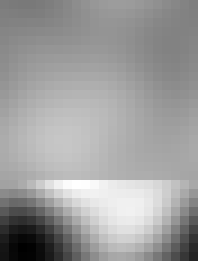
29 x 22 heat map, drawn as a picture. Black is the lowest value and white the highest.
Stripes: none. Slope: none. Average level on the scale: 60%. Ninth with the lowest average: bottom left. Ninth with the highest average: bottom middle. Lone odd cells: none. Histogram: skewed, a long tail of low values. Seam: horizontal, 70% of the way down, the top part calmer.
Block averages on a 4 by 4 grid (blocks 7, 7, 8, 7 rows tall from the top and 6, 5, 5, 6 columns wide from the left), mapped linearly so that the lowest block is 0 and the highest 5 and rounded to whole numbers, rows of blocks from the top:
3333 | 4443 | 4544 | 0353
